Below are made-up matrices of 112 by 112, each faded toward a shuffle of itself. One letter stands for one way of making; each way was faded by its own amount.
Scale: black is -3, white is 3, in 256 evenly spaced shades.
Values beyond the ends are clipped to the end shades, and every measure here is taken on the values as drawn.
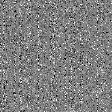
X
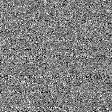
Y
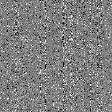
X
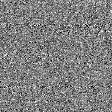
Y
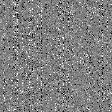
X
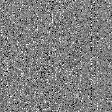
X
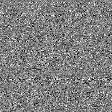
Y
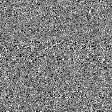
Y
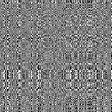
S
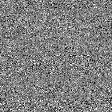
Y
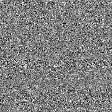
Y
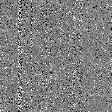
X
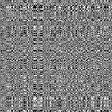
S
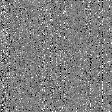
X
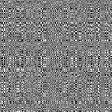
S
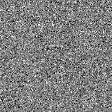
Y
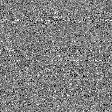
Y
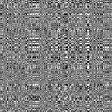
S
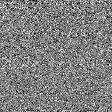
Y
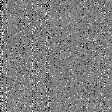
X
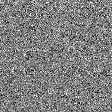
Y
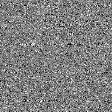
Y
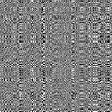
S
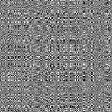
S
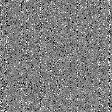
X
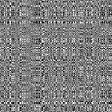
S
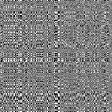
S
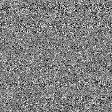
Y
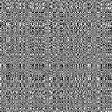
S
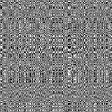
S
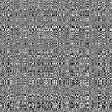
S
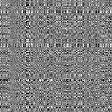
S
